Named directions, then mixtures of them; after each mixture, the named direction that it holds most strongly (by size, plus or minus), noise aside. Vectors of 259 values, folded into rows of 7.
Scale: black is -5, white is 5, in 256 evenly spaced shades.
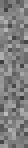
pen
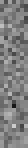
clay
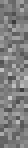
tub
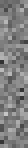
pen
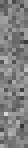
pen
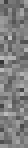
pen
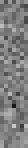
clay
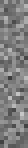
clay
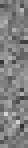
pen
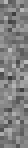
tub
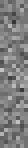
tub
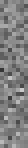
tub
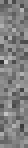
clay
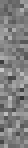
tub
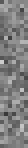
pen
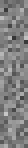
pen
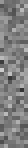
tub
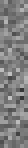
tub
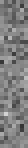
clay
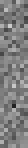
pen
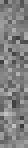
clay
